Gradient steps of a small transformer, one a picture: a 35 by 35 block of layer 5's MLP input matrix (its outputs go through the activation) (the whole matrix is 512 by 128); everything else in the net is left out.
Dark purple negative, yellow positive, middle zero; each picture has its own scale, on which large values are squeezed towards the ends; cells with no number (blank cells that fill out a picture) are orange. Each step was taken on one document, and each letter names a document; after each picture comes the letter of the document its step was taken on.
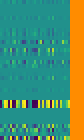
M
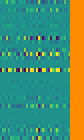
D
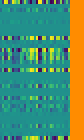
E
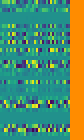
M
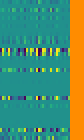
D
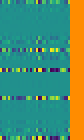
D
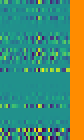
D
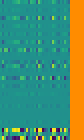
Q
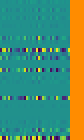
D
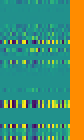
M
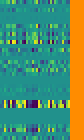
M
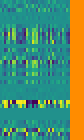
M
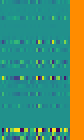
Q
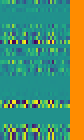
M
